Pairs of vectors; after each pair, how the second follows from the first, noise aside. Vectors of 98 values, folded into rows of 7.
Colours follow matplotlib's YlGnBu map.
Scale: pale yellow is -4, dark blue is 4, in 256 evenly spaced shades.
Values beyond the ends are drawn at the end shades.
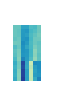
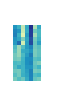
reversed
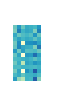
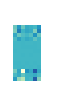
partly zeroed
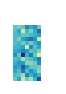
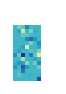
partly zeroed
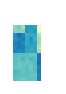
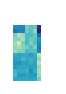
negated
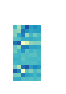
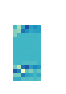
partly zeroed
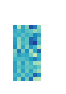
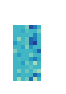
partly zeroed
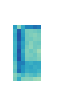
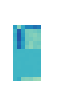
partly zeroed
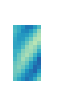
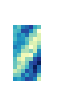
scaled up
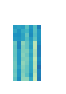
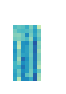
negated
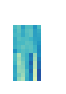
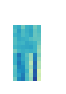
negated
